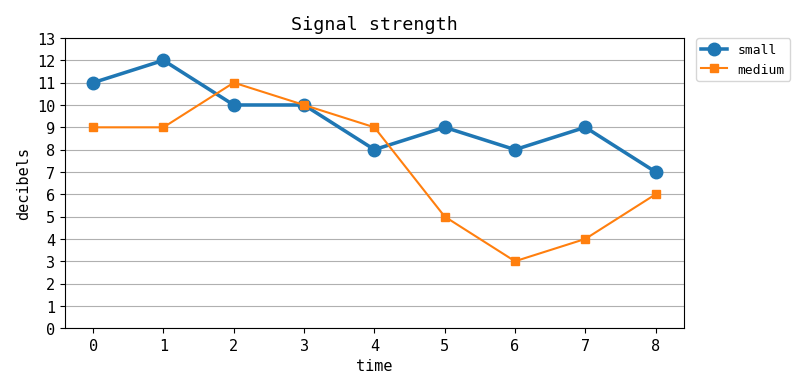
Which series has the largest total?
small
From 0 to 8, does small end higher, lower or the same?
lower
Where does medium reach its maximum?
2
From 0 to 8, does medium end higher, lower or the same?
lower
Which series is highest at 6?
small
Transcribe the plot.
Title: Signal strength
x-axis: time, ticks 0 1 2 3 4 5 6 7 8
y-axis: decibels, ticks 0 1 2 3 4 5 6 7 8 9 10 11 12 13
Legend: small, medium
Values:
small: 11 12 10 10 8 9 8 9 7
medium: 9 9 11 10 9 5 3 4 6
